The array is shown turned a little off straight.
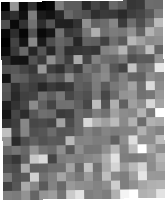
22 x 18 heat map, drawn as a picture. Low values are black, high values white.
Mirror symmetry: none. Slope: up to the bottom right. Grain: fine. Histogram: bell-shaped.
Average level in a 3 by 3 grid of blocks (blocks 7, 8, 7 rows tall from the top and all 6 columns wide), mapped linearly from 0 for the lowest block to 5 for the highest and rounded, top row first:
0 1 3 | 1 2 4 | 3 4 5
